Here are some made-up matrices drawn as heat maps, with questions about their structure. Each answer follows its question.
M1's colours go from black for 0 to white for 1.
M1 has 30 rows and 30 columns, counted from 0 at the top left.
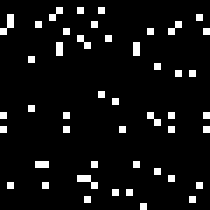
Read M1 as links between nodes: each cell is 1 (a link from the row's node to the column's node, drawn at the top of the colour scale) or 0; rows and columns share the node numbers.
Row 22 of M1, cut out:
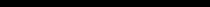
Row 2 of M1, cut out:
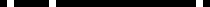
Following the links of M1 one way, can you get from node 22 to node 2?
no
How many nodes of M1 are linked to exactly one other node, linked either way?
1
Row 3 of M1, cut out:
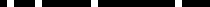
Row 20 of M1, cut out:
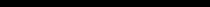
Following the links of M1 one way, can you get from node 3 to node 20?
yes
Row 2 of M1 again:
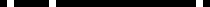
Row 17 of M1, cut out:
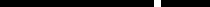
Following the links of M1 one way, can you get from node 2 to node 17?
yes
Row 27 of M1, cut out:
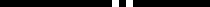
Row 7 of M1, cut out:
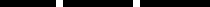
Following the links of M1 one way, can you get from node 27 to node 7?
no
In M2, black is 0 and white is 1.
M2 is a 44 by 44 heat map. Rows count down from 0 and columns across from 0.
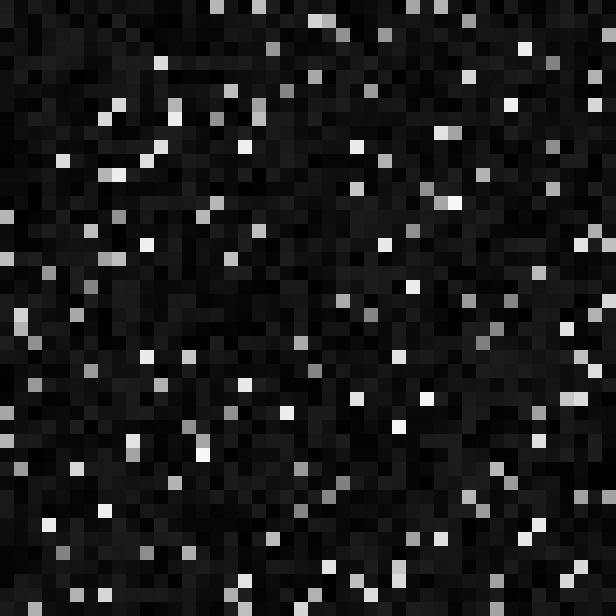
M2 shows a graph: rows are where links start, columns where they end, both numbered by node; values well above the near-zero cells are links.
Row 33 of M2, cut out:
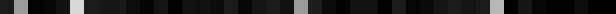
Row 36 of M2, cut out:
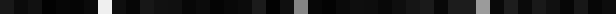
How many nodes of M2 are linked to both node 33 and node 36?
1
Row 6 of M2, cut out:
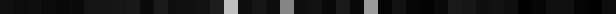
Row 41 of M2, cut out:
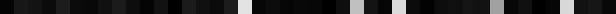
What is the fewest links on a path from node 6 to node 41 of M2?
6
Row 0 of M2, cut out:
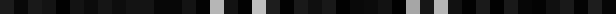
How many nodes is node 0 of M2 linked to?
4
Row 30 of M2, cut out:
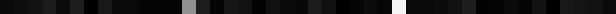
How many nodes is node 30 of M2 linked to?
2
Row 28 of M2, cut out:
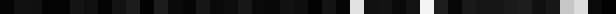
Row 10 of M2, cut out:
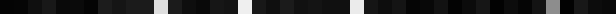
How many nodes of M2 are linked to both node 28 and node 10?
1
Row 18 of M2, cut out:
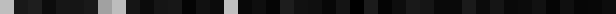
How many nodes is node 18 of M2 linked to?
4
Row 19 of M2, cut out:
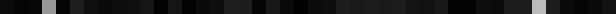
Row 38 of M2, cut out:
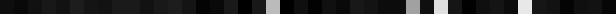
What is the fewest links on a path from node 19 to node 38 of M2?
1
